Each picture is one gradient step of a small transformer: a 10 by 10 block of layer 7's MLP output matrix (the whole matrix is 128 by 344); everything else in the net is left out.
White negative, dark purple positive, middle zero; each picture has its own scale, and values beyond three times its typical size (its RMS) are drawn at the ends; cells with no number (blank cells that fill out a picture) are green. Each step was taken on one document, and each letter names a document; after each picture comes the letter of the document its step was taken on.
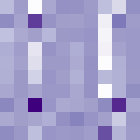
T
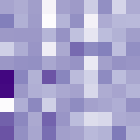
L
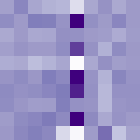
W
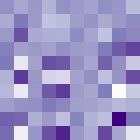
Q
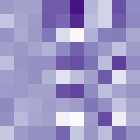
W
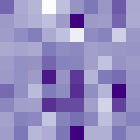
W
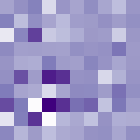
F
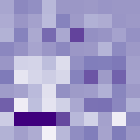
F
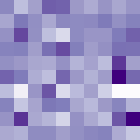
Q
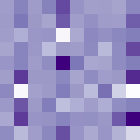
Q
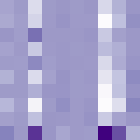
T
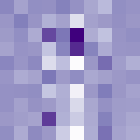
W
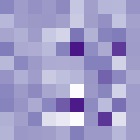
W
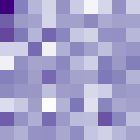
L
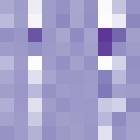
T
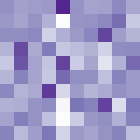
Q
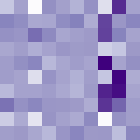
T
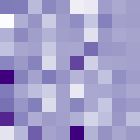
L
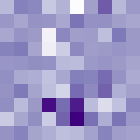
W
